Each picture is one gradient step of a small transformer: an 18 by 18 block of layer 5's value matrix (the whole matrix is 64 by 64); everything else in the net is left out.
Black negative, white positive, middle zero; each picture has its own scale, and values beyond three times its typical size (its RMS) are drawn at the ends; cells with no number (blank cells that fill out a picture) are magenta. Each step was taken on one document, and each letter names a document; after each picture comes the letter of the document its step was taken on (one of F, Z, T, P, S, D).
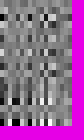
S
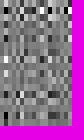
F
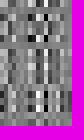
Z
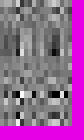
F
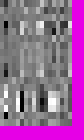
F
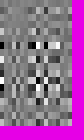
Z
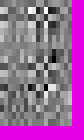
Z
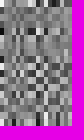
Z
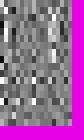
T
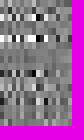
Z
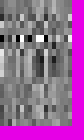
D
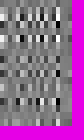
S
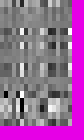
F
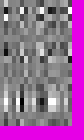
F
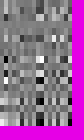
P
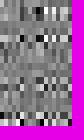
D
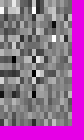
T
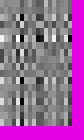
D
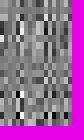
D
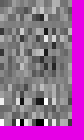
D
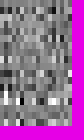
F
